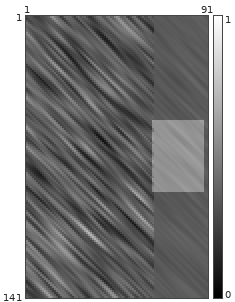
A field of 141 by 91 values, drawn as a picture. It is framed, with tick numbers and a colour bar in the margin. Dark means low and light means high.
The ninth with the highest average is the middle right. In the middle right lies a patch that is higher than the rest. The grain runs diagonally down to the right. The right part is calmer, past a seam about 70% of the way across.
